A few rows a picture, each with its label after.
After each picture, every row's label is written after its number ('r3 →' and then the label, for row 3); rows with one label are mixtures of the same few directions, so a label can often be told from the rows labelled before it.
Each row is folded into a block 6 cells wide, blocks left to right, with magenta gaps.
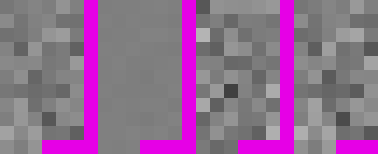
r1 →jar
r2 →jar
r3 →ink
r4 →jar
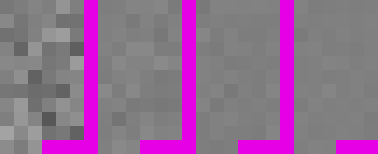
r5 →jar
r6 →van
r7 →ink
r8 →ink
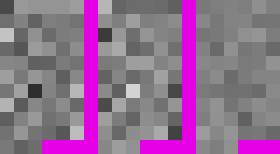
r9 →ink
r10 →ink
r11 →jar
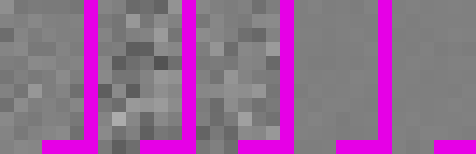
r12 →ink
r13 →van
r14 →jar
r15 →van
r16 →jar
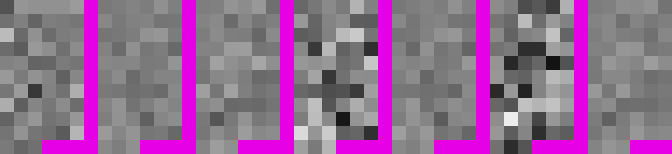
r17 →ink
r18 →jar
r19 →van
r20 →jar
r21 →jar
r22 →van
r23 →van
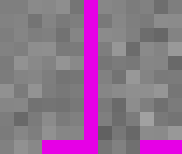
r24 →van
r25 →jar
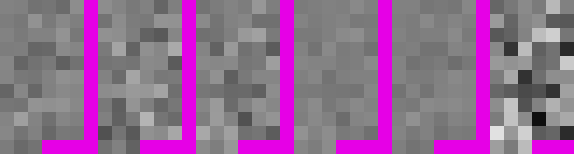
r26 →van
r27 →jar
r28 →jar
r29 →jar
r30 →van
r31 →jar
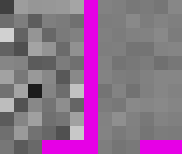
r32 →ink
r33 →van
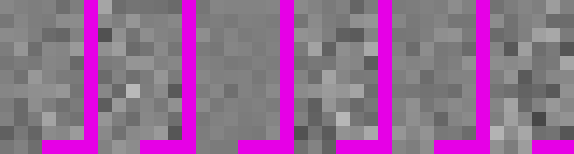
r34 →jar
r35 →ink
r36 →ink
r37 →jar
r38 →jar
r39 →jar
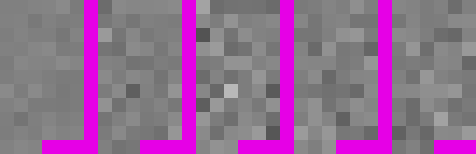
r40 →van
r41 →ink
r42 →ink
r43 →jar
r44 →jar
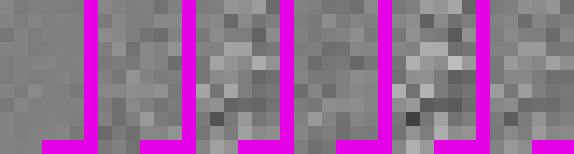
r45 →ink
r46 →jar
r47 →van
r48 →van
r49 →van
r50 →van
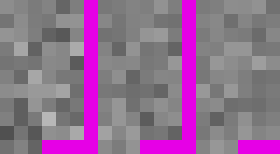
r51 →jar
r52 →jar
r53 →van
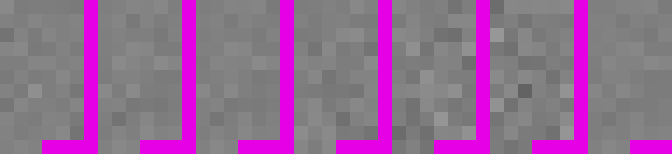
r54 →ink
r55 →van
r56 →van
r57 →jar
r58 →jar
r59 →ink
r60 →van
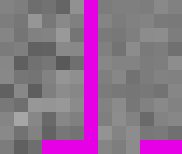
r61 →van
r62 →jar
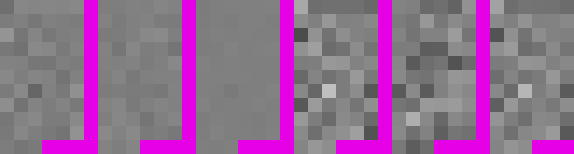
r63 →ink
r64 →jar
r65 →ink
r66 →ink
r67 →van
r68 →ink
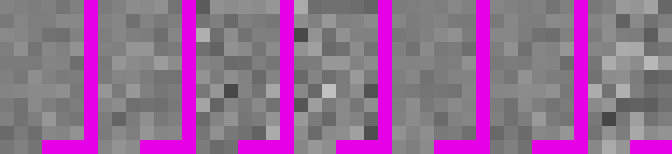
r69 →jar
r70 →van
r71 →ink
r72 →ink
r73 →jar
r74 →jar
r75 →van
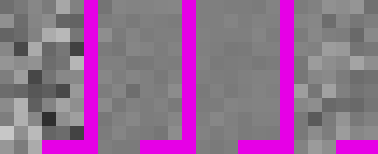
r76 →jar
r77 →ink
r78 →van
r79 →van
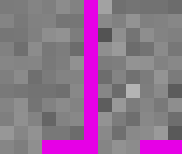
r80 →jar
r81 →ink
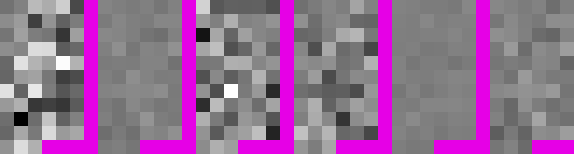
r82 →van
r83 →jar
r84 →ink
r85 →jar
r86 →van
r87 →jar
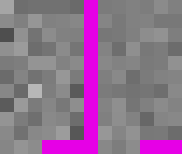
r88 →ink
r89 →jar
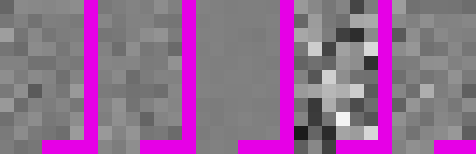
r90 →ink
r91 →jar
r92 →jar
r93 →jar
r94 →ink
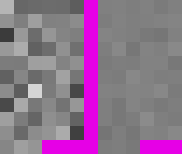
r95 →ink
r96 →jar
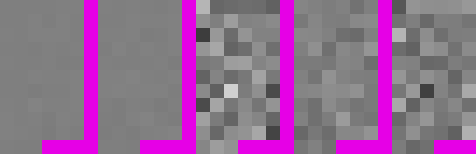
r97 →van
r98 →jar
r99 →ink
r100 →jar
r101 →ink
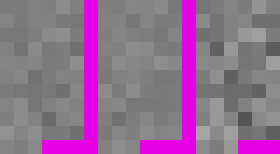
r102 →jar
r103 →van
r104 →jar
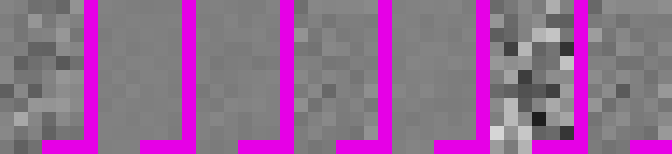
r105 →van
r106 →ink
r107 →van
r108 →ink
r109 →van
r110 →jar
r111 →ink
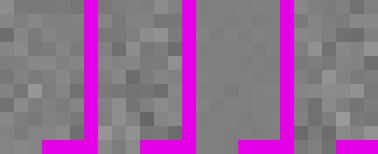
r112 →ink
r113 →jar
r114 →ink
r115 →jar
